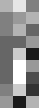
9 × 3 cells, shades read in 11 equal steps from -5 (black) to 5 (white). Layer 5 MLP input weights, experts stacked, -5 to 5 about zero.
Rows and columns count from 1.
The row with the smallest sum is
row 5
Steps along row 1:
up down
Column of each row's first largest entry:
2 3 2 3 2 2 2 2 3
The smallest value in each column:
-1 -4 -4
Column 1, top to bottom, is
2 0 0 -1 -1 -1 -1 0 1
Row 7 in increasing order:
-2 -1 5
